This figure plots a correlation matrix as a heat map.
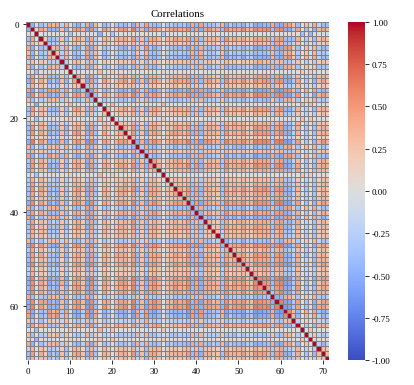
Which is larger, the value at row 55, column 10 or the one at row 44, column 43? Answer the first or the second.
the second
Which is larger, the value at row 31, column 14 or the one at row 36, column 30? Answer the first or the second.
the second
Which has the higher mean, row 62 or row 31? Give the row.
31
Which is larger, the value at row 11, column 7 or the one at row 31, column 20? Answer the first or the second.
the second
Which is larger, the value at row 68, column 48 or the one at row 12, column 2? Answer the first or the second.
the second
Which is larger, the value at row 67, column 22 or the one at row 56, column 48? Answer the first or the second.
the second
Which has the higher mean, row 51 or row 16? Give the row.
51
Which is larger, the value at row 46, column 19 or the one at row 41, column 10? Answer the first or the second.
the second
